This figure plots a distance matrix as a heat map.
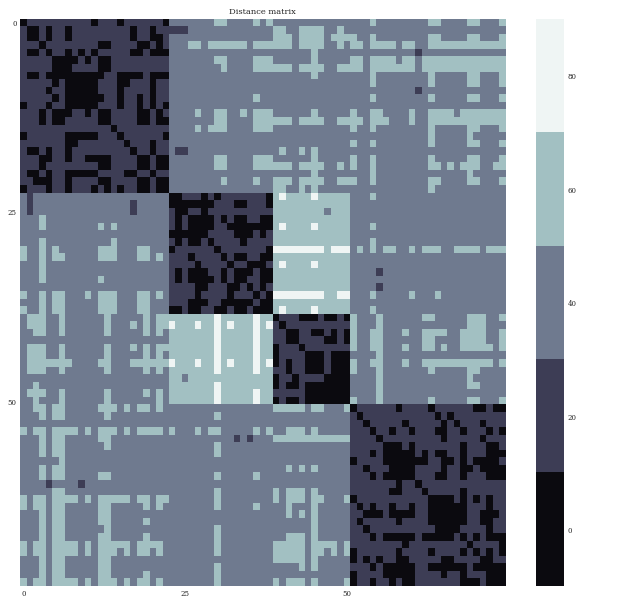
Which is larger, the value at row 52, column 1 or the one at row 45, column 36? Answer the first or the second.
the second
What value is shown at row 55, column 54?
20
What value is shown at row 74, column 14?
60
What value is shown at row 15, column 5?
20
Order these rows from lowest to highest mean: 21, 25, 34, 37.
21, 34, 25, 37
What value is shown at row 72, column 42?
40
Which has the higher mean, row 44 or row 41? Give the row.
41
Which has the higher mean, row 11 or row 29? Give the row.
29
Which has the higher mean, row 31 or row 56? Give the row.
31
